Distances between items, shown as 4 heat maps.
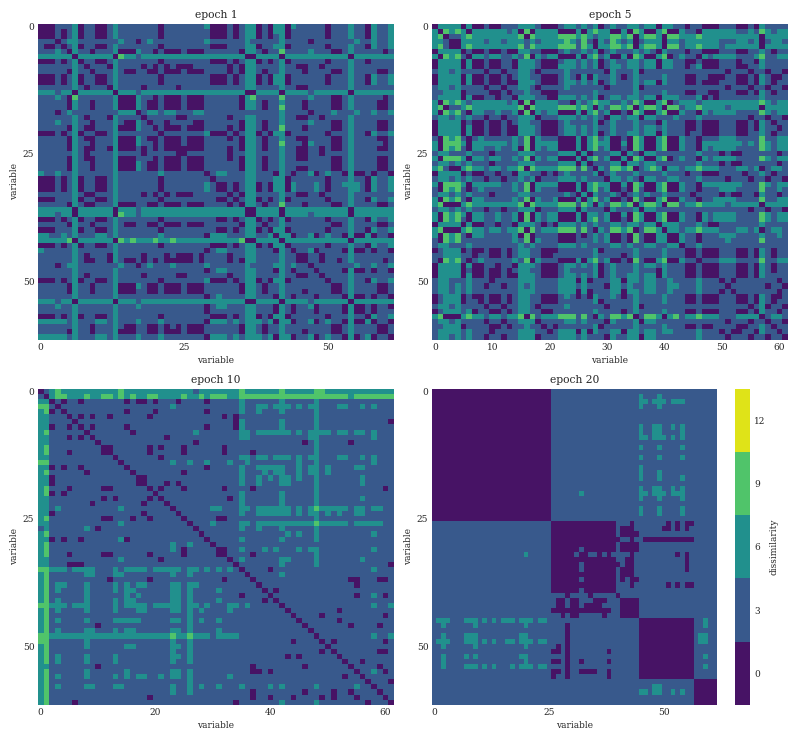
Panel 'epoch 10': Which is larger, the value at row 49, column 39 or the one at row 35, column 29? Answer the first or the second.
the second
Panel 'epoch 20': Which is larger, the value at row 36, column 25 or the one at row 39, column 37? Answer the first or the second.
the first
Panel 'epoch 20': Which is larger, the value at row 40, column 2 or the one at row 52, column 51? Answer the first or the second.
the first
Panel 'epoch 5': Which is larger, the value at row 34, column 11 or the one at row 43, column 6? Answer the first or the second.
the second
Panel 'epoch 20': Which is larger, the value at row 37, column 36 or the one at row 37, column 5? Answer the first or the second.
the second
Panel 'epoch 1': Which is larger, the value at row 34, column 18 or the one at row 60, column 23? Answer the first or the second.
the first
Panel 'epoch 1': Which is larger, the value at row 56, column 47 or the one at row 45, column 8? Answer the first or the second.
the first
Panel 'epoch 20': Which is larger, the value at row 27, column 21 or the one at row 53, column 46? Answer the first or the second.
the first
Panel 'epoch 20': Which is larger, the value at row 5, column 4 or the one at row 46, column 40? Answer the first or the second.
the second
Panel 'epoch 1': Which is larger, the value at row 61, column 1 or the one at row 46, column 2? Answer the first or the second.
the first
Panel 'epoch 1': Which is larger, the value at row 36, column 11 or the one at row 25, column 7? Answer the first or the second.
the first
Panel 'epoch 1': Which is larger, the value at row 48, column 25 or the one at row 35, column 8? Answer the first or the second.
the first
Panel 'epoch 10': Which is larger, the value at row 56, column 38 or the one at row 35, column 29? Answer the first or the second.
the second
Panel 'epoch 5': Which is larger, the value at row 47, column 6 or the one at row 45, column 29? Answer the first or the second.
the first
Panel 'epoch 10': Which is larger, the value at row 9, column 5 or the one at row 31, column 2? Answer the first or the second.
the second
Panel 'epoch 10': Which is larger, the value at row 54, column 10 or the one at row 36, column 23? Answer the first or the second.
the second
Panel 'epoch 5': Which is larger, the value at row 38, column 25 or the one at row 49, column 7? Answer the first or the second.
the first
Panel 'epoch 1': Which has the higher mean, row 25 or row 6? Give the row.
6
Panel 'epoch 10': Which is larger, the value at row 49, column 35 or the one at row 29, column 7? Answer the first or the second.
the first
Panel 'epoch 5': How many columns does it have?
62
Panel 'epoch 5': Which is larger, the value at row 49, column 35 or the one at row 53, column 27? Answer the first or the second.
the first
